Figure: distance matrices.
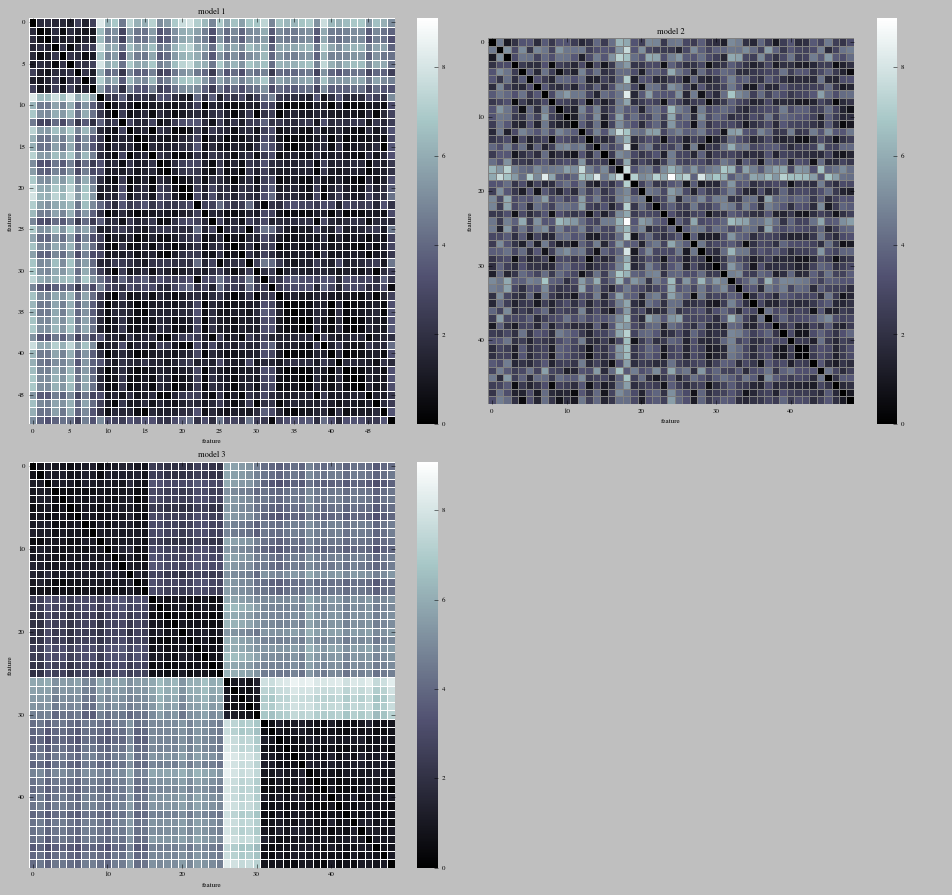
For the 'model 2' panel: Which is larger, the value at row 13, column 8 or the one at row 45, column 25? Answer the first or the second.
the second
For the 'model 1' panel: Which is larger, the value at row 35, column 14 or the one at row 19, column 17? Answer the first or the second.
the second
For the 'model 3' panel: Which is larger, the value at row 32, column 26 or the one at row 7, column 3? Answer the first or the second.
the first
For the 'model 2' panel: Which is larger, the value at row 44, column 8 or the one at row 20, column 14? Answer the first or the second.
the second
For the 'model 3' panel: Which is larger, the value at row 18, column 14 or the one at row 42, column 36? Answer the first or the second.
the first
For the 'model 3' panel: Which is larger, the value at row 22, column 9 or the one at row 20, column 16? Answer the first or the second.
the first
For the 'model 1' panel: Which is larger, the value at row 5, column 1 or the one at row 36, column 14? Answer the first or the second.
the first
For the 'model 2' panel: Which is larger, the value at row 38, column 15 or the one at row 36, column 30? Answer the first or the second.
the second
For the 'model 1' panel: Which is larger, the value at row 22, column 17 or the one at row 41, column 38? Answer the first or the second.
the first
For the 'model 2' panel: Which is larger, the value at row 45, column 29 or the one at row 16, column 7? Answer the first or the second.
the second
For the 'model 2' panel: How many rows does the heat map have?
49
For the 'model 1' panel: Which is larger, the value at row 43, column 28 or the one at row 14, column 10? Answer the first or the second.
the first
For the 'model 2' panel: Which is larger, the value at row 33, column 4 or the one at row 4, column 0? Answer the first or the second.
the second
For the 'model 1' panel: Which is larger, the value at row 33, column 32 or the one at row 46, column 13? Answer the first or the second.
the first
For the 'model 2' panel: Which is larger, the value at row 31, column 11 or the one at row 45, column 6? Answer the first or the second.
the second
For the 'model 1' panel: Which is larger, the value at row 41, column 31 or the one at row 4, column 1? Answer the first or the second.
the first
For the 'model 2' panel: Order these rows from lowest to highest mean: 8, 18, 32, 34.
8, 34, 32, 18
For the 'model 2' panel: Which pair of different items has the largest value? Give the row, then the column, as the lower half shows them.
24, 18
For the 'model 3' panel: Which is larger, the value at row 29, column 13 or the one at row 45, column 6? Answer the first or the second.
the first
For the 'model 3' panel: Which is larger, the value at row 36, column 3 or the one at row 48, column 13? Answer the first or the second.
the second
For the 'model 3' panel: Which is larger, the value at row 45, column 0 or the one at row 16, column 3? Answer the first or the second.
the first
